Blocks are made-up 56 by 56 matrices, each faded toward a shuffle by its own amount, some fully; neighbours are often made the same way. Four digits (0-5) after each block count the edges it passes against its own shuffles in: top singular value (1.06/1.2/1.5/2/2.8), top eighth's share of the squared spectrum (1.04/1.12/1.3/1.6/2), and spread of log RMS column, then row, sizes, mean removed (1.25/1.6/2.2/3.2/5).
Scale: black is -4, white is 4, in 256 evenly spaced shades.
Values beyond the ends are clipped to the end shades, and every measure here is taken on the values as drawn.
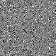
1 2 3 0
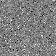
0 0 0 0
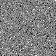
0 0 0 0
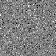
3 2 0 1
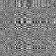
5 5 3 3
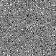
3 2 1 1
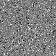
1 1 0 0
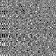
4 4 2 2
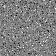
0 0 0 0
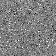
1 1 0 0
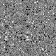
3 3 1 1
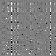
5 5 2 2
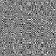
4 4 2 2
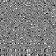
4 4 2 2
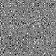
4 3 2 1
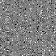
3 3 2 1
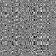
4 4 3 2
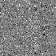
3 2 1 0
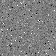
0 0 0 0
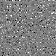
3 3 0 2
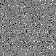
3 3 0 1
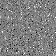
2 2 0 0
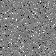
1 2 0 0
